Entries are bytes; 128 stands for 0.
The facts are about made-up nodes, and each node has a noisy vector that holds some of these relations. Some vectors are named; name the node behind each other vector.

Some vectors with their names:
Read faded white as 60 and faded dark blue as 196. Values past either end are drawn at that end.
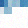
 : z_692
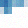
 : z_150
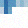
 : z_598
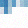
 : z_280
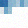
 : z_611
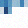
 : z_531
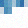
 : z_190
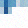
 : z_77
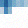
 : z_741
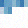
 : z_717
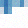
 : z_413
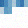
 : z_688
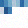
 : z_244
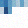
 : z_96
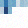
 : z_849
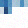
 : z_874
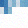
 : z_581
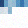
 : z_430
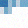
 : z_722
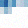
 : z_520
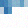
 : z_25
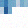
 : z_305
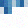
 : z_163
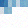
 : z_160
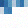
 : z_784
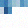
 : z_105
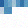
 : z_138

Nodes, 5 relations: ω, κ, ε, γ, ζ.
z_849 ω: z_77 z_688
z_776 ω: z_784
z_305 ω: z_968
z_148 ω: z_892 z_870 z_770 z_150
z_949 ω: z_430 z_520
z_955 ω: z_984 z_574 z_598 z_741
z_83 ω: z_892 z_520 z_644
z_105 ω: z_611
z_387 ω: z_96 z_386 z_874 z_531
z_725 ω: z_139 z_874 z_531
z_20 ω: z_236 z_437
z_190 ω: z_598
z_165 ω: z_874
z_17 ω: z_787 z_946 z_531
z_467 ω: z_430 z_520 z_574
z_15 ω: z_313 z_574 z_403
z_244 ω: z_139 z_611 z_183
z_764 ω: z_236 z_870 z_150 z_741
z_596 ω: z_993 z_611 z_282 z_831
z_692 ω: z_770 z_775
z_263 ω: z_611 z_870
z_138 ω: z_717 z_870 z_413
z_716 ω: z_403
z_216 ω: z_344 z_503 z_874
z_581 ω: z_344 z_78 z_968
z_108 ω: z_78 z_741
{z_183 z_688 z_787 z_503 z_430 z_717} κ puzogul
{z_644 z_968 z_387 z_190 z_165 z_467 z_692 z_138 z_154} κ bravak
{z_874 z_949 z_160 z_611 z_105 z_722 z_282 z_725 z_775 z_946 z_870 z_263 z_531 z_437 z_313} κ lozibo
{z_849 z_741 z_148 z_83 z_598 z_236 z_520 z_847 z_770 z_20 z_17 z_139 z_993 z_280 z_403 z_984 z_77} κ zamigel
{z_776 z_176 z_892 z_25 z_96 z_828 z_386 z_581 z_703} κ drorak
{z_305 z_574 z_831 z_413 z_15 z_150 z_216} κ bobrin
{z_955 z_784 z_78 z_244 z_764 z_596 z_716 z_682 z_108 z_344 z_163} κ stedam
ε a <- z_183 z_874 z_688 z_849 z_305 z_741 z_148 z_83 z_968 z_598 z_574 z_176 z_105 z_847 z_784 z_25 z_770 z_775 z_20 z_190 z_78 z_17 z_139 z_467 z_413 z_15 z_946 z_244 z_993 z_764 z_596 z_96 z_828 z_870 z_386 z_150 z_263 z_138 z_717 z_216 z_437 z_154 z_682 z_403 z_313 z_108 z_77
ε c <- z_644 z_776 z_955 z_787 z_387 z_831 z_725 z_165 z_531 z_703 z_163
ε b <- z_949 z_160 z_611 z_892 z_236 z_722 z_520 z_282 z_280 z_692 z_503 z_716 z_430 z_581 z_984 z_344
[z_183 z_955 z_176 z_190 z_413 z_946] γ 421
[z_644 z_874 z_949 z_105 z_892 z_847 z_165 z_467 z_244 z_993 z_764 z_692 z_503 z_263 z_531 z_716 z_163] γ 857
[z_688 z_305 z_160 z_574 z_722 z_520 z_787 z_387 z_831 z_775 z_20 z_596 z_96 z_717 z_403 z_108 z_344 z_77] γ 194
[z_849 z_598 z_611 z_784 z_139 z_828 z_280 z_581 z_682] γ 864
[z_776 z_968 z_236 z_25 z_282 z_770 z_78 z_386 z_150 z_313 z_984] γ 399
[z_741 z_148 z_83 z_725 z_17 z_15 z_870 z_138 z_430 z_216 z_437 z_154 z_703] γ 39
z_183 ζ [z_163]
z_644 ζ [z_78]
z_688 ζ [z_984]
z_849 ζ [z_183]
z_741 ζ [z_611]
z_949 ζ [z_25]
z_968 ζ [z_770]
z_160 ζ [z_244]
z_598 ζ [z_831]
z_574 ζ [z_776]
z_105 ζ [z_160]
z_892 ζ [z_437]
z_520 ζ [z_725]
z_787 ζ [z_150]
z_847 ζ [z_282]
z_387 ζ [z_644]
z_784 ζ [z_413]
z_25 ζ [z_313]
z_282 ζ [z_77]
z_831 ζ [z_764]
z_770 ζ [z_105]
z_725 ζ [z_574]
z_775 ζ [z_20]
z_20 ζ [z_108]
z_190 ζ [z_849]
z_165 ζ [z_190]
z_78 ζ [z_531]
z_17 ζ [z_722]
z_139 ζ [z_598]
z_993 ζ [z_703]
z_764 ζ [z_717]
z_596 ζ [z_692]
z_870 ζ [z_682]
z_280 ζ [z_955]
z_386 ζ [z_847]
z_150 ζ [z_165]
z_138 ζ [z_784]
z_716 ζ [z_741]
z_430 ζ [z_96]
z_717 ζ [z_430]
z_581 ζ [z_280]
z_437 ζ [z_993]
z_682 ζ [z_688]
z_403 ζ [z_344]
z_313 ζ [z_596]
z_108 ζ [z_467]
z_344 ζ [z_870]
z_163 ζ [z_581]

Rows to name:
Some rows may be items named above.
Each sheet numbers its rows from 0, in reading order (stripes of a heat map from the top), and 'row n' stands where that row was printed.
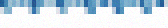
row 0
z_282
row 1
z_403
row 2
z_611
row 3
z_968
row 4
z_25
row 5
z_183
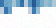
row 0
z_787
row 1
z_741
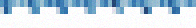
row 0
z_828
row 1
z_138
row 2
z_108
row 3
z_688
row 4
z_716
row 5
z_387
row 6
z_596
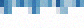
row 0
z_154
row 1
z_413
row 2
z_503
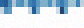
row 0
z_870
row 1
z_703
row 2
z_531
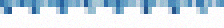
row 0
z_764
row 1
z_263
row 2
z_775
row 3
z_503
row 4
z_770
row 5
z_77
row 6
z_946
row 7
z_949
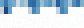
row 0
z_139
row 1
z_437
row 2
z_154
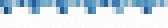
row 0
z_165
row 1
z_574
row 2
z_386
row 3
z_955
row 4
z_949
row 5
z_831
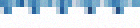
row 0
z_955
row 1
z_176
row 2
z_20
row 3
z_17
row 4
z_216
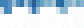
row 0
z_644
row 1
z_741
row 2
z_892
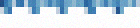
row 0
z_78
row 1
z_467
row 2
z_15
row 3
z_108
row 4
z_776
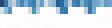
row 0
z_344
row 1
z_280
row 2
z_682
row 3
z_15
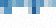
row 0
z_313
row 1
z_20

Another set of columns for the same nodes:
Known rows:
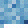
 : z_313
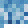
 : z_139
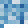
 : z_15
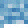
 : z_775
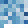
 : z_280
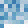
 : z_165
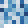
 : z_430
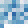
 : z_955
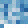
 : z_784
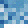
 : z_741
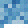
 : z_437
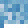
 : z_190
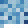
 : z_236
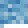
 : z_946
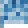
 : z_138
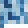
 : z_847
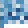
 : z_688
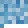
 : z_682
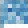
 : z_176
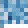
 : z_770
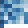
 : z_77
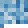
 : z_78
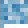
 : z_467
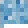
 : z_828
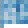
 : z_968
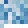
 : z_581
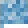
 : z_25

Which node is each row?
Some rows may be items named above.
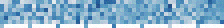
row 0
z_703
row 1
z_787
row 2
z_15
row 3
z_138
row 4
z_574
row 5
z_108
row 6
z_387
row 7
z_437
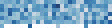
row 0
z_96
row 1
z_150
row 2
z_531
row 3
z_598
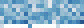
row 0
z_611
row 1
z_644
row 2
z_611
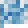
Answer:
z_776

